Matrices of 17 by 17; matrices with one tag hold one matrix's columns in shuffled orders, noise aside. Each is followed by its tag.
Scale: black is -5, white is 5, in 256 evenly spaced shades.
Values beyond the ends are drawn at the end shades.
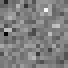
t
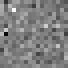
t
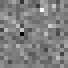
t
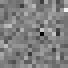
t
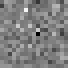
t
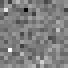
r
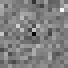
t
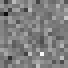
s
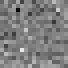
r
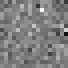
t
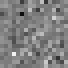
s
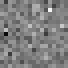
t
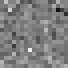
r
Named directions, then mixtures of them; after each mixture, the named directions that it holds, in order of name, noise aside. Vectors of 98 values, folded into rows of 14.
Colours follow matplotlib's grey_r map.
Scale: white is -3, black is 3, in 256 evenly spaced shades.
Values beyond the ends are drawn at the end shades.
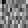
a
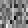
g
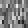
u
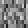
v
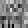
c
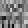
c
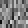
g, u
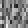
a, g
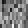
a, c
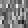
u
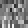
c, u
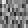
a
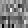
c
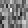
c, u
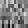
c, u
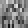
c, u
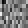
a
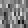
u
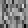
a, v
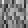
v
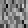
a, v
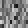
a, g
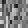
a, g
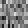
a, c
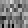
c
